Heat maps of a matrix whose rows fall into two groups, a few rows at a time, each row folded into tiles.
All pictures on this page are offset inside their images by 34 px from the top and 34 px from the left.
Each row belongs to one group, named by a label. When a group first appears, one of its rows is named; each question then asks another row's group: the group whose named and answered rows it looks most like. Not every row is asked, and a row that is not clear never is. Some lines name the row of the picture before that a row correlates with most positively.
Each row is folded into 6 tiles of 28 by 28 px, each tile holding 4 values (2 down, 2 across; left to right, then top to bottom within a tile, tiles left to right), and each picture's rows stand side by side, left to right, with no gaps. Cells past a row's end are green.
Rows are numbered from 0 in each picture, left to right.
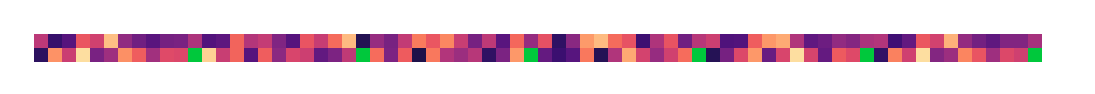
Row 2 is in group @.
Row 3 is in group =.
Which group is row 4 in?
=
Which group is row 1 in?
@
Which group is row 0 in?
=
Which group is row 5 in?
=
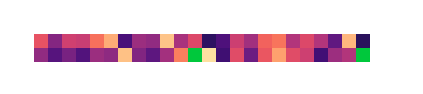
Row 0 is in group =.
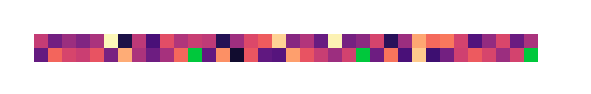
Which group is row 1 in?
=
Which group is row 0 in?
=
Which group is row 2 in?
=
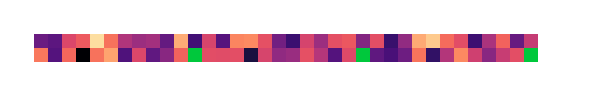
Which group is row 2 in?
=
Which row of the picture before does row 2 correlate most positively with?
2
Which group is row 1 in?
@
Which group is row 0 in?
@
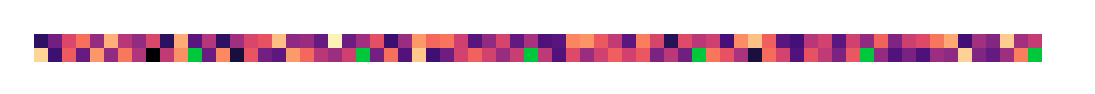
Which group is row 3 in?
@
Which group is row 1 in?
=
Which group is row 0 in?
@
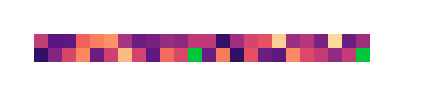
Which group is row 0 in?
=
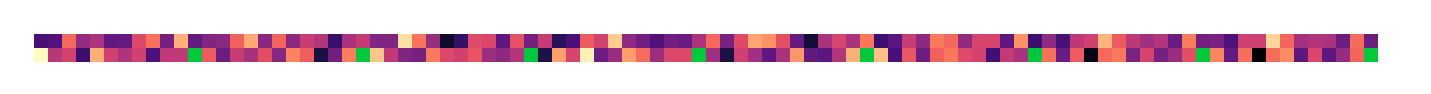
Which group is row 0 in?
@
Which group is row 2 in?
@
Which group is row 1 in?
@
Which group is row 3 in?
=
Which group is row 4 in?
=
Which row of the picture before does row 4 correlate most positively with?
0
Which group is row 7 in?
@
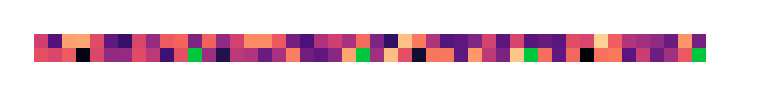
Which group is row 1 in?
=
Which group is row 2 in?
@
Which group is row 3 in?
@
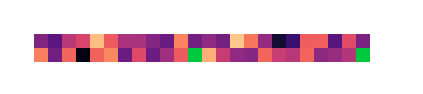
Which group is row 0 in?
@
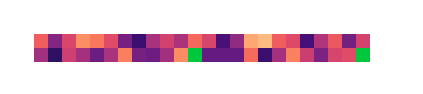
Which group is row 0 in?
=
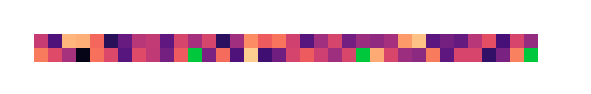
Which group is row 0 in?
@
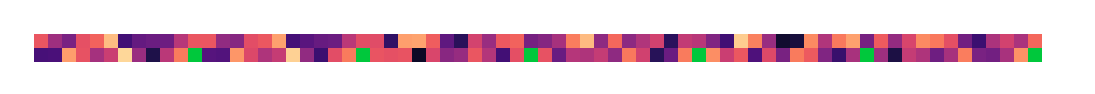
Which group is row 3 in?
@
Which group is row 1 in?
=
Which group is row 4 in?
@
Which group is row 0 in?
=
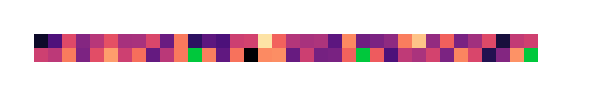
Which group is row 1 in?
@
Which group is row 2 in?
@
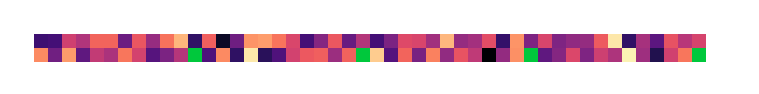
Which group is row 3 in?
=
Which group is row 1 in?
=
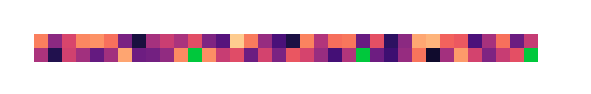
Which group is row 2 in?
=
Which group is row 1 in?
@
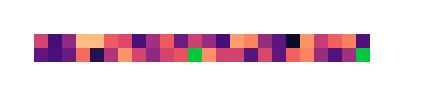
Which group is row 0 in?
=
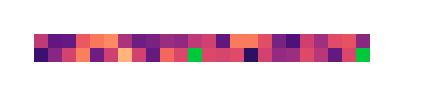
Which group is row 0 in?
=
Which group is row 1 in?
@
